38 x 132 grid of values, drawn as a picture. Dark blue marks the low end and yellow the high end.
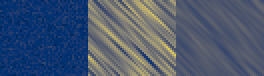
It is made of 1 by 3 panels. Panel 1,1: very low, fine-grained, faint in contrast. Panel 1,2: middling, slanting down to the right, strong in contrast. Panel 1,3: low, slanting down to the right, faint in contrast.
